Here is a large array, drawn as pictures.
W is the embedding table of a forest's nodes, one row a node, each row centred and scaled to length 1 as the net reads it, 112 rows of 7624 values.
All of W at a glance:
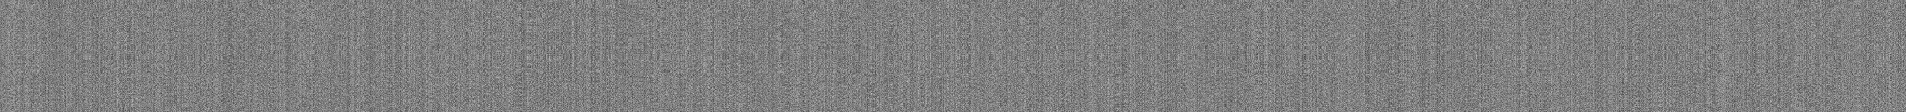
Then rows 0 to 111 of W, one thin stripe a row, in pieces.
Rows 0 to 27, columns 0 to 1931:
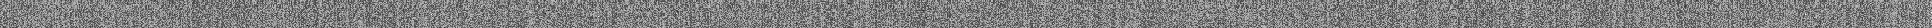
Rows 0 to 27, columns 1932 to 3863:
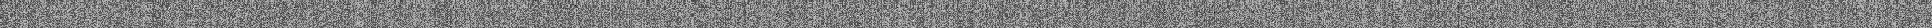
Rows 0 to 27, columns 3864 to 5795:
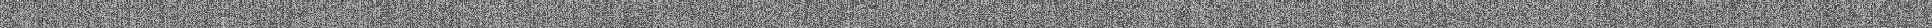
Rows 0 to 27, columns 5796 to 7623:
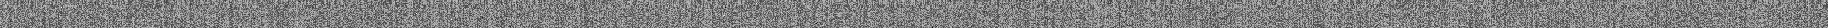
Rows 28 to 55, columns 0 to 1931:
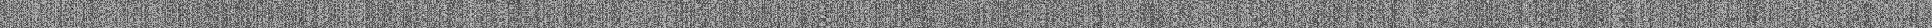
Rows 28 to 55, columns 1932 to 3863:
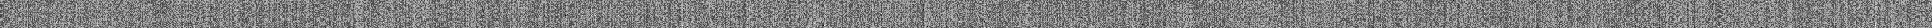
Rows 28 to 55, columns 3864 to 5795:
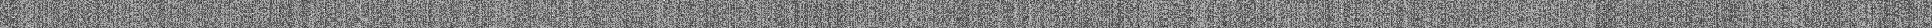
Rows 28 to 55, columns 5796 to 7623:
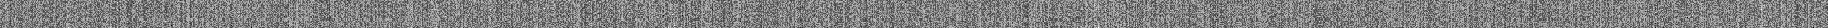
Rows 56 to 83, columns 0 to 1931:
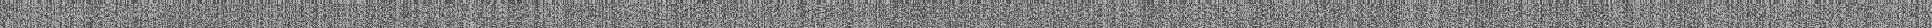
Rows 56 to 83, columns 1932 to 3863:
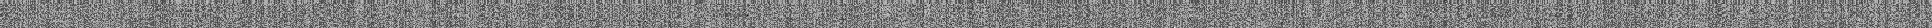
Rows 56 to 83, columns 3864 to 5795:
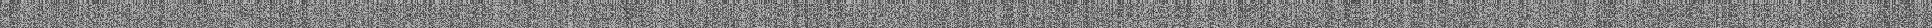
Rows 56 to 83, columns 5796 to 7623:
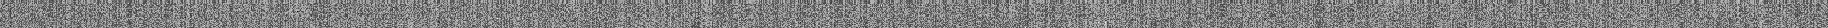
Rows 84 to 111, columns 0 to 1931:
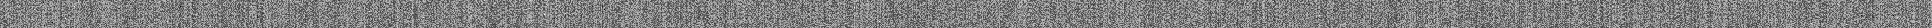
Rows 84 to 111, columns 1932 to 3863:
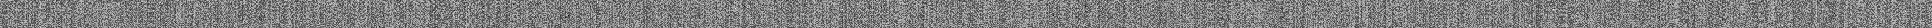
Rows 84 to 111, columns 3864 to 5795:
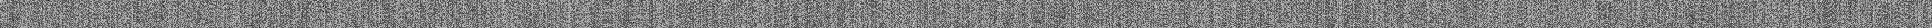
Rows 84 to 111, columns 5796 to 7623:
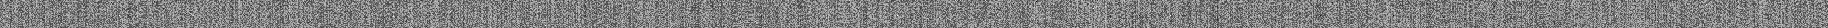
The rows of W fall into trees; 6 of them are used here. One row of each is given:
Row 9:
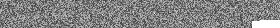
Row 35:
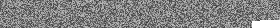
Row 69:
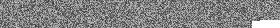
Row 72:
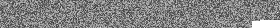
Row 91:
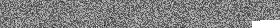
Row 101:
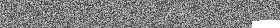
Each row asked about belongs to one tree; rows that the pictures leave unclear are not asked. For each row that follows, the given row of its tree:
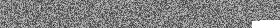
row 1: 101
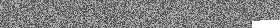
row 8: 69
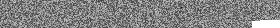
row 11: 91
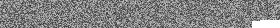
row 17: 72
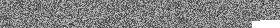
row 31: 91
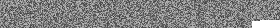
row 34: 72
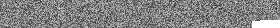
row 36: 35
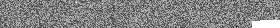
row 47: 91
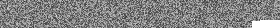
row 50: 72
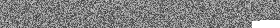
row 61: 101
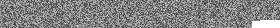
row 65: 72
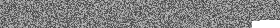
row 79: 101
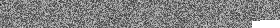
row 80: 91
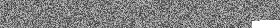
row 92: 101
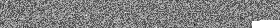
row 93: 9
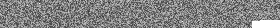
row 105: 101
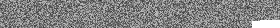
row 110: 91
